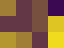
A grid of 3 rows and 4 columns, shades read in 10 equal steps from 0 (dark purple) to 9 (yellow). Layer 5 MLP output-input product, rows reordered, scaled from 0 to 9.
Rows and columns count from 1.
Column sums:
13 9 8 17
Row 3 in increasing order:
2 5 6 9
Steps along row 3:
down down up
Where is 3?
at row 1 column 3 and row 2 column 3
